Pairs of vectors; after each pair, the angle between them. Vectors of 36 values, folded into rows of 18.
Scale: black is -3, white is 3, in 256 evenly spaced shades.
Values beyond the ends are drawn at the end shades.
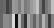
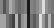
partly opposed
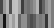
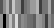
nearly parallel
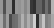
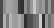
partly opposed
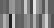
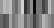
partly opposed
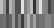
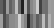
partly opposed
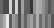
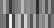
partly opposed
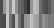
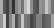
nearly opposite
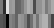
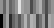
orthogonal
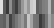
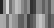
nearly opposite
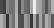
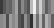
nearly parallel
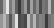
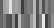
orthogonal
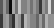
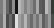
partly aligned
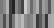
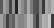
orthogonal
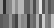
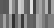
partly aligned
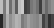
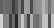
partly opposed
